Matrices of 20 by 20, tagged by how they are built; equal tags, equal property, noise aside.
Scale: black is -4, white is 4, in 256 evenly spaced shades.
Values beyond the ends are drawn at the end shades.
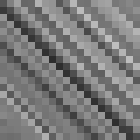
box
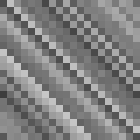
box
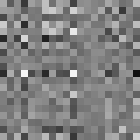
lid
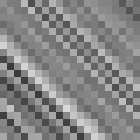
box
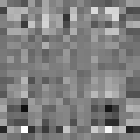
lid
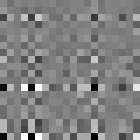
lid
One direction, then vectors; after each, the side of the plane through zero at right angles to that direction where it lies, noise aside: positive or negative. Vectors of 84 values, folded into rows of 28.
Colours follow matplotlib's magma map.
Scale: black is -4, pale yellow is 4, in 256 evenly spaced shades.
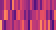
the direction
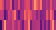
negative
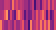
positive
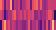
negative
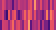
negative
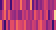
positive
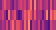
negative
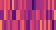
positive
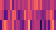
negative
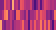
positive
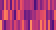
positive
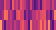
positive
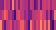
positive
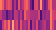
negative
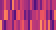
positive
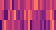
negative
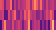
negative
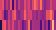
negative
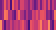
positive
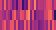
negative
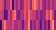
negative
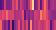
positive
